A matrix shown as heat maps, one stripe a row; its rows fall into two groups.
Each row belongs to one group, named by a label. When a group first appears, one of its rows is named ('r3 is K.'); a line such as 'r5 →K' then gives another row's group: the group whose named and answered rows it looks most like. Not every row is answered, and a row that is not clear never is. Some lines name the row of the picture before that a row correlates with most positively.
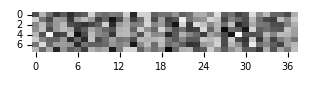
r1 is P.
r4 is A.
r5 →P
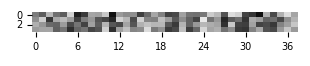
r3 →P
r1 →P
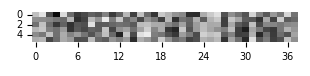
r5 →P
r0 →P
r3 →P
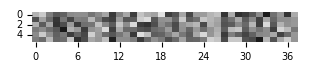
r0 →P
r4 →P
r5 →A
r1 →P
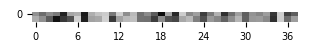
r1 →A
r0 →A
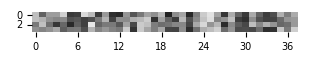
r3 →P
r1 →P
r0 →P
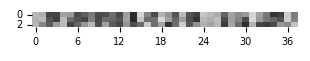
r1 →P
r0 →P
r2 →P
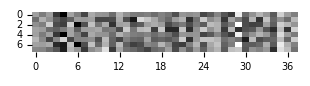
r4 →A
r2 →A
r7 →A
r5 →P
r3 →P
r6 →A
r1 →P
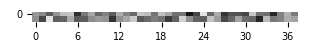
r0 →P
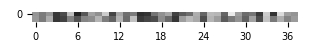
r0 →A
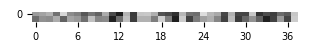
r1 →P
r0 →P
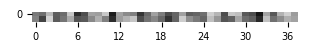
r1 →A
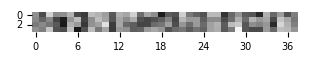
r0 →A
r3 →A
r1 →A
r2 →A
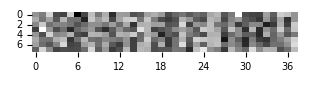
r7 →P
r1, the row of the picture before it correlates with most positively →0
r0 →A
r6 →P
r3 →P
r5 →P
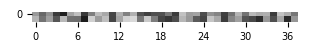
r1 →A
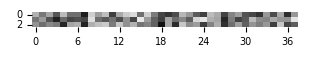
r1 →P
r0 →A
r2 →A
